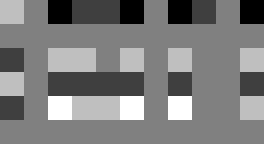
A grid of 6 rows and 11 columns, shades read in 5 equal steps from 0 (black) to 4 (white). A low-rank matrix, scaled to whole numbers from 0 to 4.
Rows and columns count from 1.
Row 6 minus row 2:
0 0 0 0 0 0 0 0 0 0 0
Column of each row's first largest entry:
1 1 3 1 3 1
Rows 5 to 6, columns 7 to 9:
2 4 2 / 2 2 2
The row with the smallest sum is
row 1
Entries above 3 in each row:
0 0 0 0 3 0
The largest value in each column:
3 2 4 3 3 4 2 4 2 2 3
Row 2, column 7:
2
